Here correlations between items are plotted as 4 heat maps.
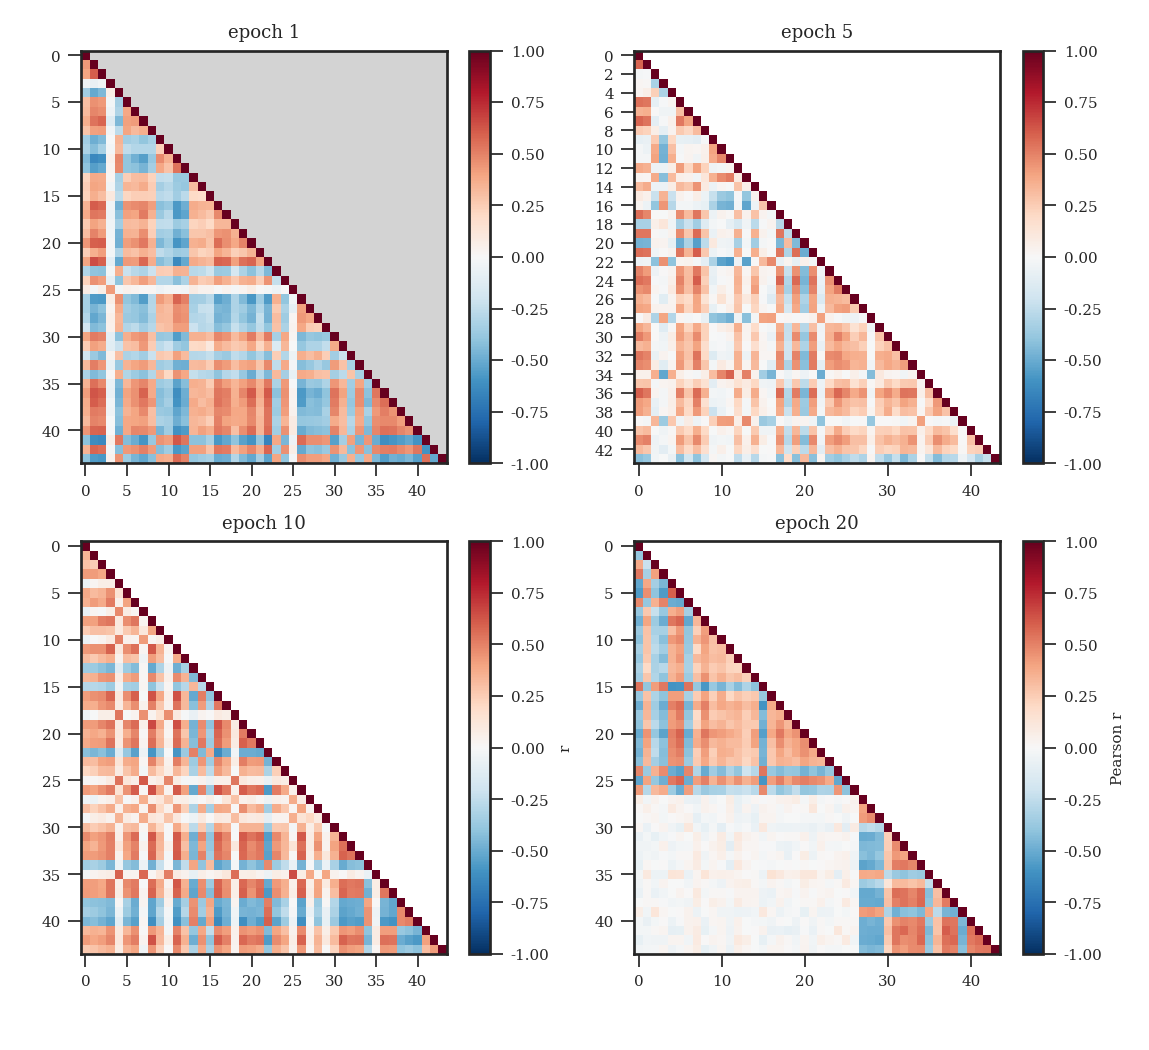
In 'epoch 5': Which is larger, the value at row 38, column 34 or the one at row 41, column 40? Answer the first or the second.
the second
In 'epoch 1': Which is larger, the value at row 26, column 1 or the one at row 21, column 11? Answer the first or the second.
the second
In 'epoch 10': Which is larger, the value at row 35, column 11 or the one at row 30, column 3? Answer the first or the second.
the second
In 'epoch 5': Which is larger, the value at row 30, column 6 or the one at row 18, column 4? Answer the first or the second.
the first
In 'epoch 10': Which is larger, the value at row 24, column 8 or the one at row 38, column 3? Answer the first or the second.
the first
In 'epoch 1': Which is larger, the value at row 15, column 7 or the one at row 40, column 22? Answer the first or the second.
the second
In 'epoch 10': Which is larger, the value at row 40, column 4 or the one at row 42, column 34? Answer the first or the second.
the first
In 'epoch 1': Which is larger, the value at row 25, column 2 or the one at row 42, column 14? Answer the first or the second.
the second
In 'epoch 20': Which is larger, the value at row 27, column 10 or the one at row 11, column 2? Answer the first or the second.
the first
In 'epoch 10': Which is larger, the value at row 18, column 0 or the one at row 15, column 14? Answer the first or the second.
the first
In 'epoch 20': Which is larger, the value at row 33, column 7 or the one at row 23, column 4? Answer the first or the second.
the second
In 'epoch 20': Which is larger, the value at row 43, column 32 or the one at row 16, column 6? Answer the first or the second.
the first
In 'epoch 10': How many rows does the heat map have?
44
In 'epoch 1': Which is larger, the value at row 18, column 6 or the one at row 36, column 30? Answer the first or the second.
the second
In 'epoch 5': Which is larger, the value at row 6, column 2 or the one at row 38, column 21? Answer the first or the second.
the second
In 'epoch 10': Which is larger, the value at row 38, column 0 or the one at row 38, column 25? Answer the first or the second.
the second
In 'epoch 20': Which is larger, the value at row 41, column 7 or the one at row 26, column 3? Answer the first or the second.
the second
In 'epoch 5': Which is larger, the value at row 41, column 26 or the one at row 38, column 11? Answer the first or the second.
the first
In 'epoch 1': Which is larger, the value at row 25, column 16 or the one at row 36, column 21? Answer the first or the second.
the second
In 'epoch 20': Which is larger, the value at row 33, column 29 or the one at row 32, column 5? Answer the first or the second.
the second
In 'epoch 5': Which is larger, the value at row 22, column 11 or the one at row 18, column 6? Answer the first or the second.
the second
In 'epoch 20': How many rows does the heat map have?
44
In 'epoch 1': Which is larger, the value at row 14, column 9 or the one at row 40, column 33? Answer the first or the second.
the second
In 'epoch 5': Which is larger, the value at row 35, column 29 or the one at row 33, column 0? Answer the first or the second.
the second
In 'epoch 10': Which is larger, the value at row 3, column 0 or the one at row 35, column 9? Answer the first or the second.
the first
